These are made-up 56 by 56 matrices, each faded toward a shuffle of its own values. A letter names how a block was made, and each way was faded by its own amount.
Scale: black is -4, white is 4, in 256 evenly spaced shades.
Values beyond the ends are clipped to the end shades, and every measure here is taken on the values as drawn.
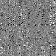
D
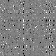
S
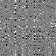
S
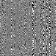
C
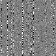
C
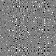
S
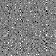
D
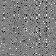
S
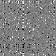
S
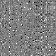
D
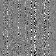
C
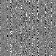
C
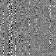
C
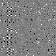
S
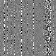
C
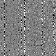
C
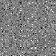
D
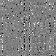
S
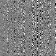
C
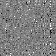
D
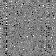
D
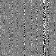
C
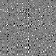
S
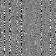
C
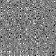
D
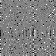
S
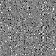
D
